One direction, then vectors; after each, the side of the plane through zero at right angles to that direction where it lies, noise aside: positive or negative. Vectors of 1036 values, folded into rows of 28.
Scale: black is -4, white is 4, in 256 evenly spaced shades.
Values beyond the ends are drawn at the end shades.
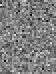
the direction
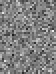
negative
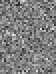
positive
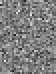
negative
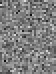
positive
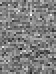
negative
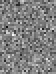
positive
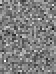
negative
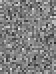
negative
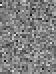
positive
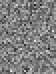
positive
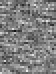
negative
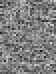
positive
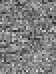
positive
